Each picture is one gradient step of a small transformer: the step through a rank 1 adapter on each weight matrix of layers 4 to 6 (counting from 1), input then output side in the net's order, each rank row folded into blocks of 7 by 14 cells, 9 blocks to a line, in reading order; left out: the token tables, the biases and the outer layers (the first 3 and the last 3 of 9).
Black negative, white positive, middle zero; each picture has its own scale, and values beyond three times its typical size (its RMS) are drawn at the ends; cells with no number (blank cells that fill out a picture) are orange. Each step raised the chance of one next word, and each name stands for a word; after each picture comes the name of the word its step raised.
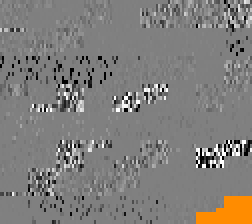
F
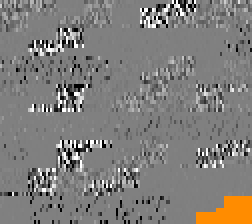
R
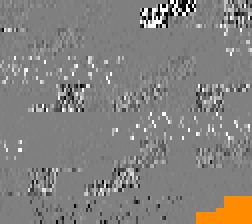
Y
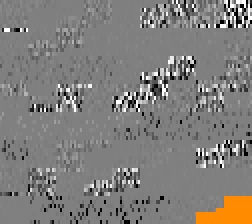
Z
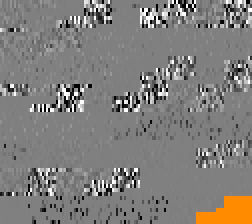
R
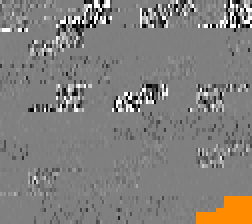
Z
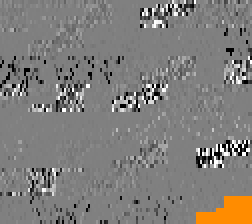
F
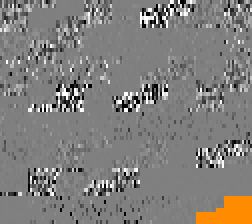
R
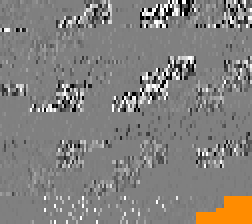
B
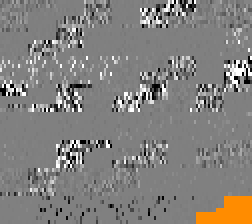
R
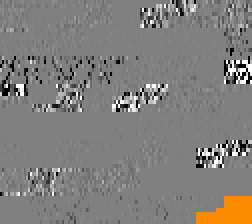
F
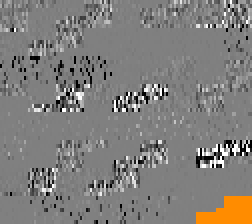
F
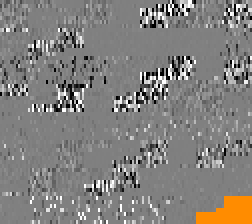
B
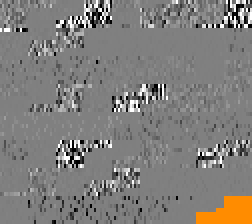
Z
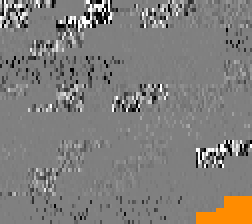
F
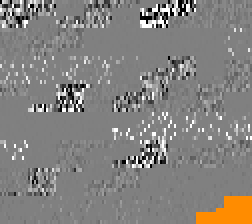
Y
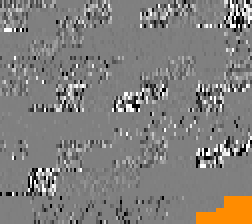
Z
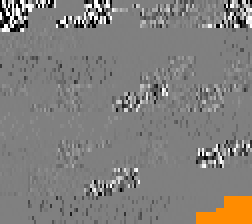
Z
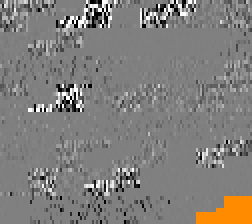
R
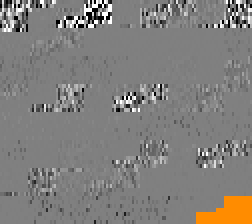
Z
